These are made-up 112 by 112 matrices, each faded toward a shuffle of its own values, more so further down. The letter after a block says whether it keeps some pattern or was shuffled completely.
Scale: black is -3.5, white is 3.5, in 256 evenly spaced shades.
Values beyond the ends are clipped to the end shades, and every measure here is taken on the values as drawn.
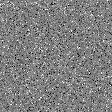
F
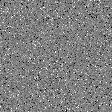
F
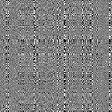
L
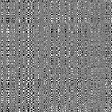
L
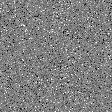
F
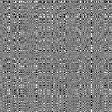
L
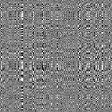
L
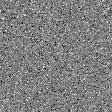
F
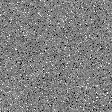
F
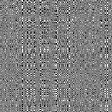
L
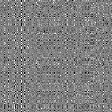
L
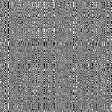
L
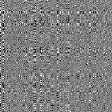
L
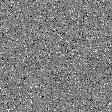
F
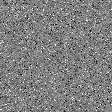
F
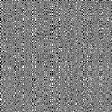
L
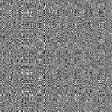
L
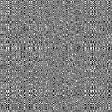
L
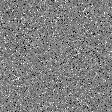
F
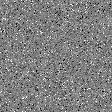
F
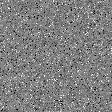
F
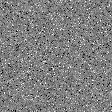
F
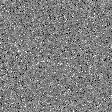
F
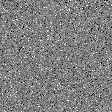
F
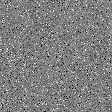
F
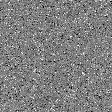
F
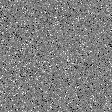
F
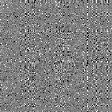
L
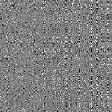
L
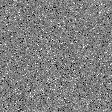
F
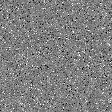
F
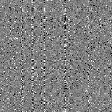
L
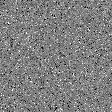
F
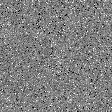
F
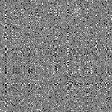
L
